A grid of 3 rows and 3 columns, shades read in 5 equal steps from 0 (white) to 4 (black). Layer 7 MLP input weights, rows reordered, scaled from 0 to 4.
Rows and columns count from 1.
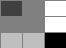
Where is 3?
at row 1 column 1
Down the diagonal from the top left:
3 2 4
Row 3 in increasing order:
1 1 4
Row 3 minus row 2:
-1 -1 4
